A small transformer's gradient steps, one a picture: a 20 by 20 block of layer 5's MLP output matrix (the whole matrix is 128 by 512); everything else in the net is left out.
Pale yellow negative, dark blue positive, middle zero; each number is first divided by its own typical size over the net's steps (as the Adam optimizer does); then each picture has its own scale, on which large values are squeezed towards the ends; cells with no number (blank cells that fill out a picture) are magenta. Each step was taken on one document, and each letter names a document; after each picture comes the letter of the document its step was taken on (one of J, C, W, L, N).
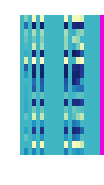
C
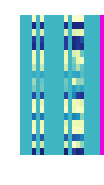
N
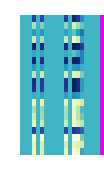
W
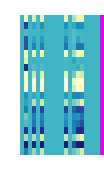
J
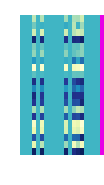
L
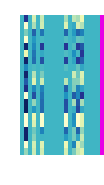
J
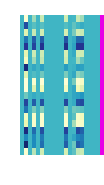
J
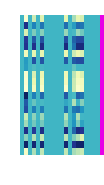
J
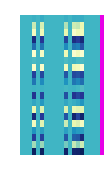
L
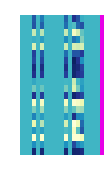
W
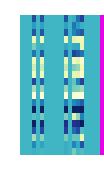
C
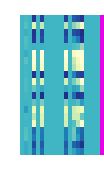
N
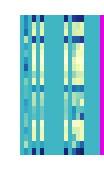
N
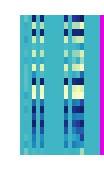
C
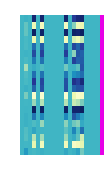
C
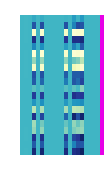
L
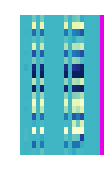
W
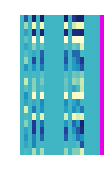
C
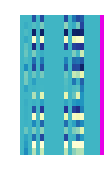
N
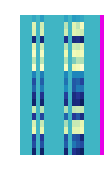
L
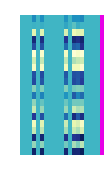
L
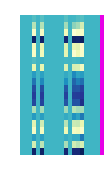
L
